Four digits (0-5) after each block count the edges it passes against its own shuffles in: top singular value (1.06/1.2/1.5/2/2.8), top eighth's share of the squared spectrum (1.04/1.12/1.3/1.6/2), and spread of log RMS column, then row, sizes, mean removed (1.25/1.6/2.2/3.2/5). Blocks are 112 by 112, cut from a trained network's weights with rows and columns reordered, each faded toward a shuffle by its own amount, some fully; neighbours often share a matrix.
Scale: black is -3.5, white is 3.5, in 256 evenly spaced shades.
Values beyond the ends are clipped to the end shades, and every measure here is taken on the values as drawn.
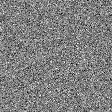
2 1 0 0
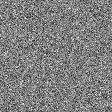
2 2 0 0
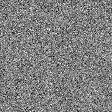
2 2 0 1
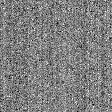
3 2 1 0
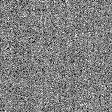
1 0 0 0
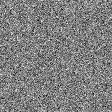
1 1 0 0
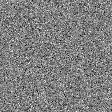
0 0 0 0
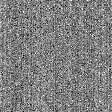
3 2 0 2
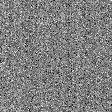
1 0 0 0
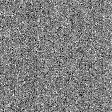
1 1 0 0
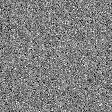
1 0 0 0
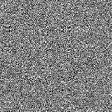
4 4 2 2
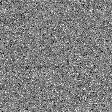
0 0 0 0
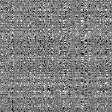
4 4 4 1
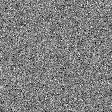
0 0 0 0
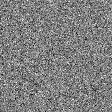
0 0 0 0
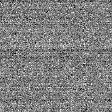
3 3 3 1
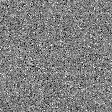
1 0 0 0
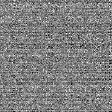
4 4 3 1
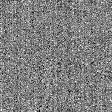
2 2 0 1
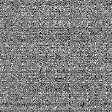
3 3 3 1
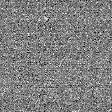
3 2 2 0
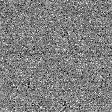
2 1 1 0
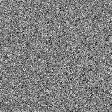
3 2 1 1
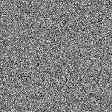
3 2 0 1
